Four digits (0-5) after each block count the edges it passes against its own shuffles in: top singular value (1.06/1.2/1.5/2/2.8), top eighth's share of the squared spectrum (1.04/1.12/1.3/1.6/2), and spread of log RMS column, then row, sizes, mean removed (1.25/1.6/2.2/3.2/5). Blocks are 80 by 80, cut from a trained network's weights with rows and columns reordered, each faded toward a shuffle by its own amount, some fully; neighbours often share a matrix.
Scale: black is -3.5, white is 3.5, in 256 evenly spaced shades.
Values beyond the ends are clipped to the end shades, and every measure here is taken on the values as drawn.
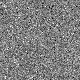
0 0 0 0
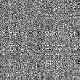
3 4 1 2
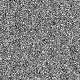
2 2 0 0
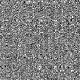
3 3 1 2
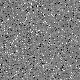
0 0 0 0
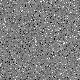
0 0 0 0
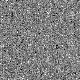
2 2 0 1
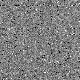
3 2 0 1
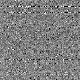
4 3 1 2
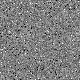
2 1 0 0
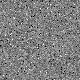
1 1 0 0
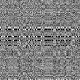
5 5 1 3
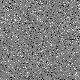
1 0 0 0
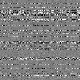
4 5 1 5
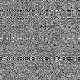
4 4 1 3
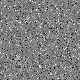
2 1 0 0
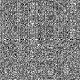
3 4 1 2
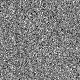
2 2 0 0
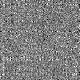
3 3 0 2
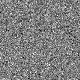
1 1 0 0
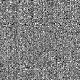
3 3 0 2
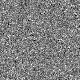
1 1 0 0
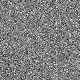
1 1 0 0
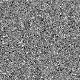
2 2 0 1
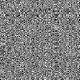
4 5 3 2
